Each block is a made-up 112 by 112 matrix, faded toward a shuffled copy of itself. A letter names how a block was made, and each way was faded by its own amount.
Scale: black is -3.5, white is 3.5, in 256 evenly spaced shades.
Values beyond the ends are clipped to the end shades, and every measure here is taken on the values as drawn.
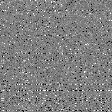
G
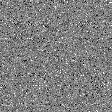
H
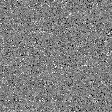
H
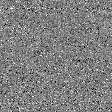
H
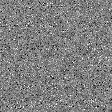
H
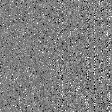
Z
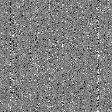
Z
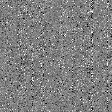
Z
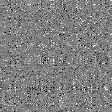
G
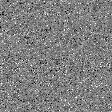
H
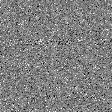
H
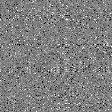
G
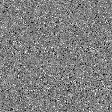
H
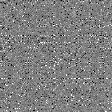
G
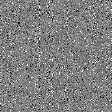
Z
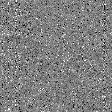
Z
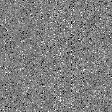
Z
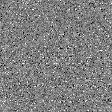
H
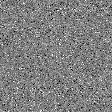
H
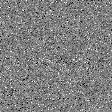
H
